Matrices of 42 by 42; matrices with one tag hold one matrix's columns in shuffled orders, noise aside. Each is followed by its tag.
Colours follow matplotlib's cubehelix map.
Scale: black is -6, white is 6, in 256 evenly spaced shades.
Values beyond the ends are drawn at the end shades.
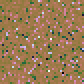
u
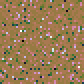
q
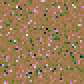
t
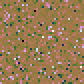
q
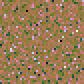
q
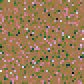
u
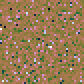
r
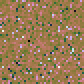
q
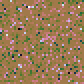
t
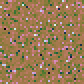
t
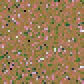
q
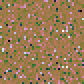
q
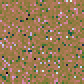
u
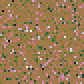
q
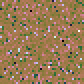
q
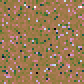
t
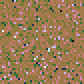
q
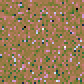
r
